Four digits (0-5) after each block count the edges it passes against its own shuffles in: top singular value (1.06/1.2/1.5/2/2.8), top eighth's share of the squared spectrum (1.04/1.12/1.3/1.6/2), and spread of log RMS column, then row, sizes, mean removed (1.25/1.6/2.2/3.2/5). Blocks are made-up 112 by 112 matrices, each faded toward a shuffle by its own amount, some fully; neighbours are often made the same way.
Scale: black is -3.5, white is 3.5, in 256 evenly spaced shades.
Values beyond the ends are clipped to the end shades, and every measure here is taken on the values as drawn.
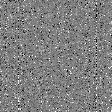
2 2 2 0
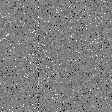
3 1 1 0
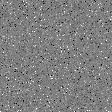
0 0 0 0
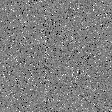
1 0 1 0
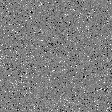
0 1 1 0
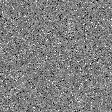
0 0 0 0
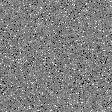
0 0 0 0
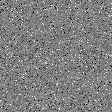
0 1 0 0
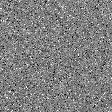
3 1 0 0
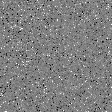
0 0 0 0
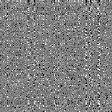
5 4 3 2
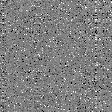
3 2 2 0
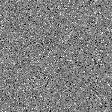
3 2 1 0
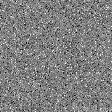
2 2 0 0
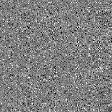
4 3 2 2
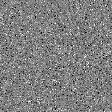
3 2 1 0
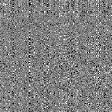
4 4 3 2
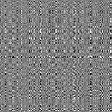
5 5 4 4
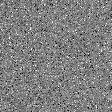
2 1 0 0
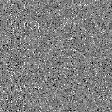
4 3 2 1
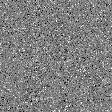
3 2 0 0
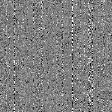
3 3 4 0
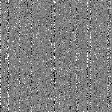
2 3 4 0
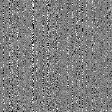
2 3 4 0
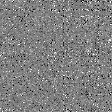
2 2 2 2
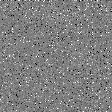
1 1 0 1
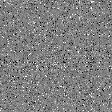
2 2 2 2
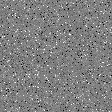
0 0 0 0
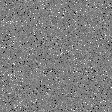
1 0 0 0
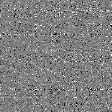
2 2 3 3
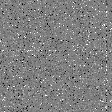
2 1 1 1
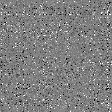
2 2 2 2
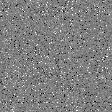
1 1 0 1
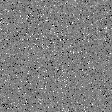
1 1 1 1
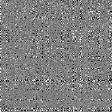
2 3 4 4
